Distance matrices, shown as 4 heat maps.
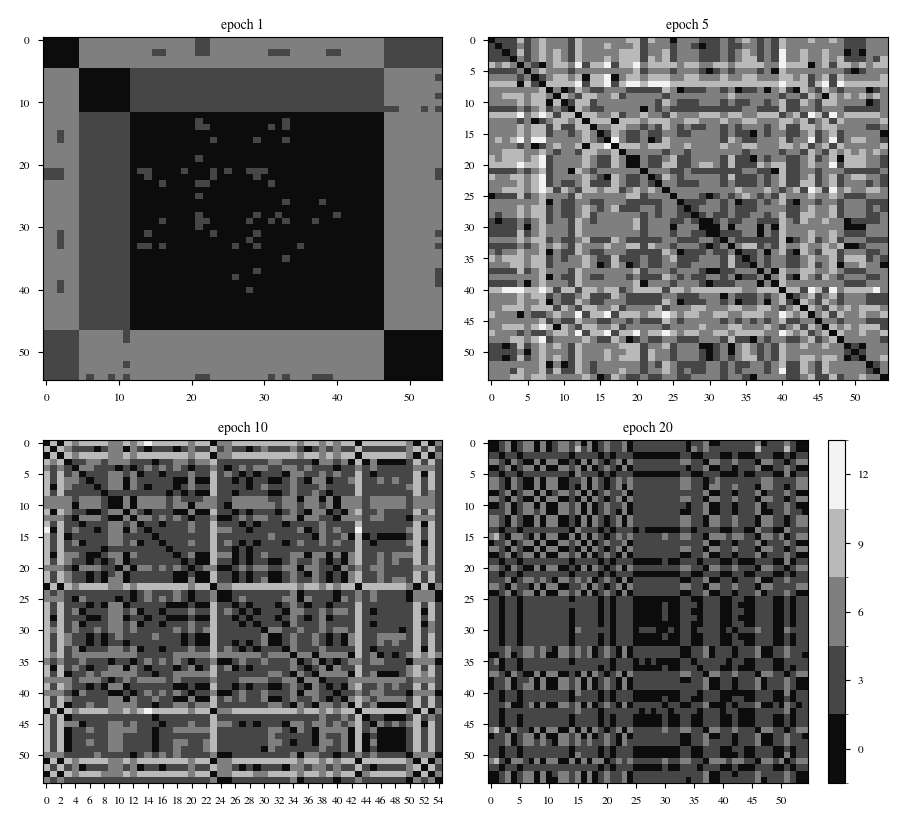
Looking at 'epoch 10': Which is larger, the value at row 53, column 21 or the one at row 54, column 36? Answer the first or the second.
the first
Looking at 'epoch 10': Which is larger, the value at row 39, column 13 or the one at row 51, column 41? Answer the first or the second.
the second
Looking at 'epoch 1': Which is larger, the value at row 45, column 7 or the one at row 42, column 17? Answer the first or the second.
the first
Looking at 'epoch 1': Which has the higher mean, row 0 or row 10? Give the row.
0
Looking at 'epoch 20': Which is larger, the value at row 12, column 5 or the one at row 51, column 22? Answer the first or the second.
the second
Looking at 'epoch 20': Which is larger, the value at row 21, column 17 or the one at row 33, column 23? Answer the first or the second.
the second
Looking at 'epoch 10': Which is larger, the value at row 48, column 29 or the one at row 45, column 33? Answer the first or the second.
the first
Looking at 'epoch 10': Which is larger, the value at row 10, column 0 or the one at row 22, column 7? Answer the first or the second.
the first
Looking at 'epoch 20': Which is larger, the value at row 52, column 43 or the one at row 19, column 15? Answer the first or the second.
the second
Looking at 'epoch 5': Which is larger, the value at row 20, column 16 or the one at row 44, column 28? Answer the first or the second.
the second
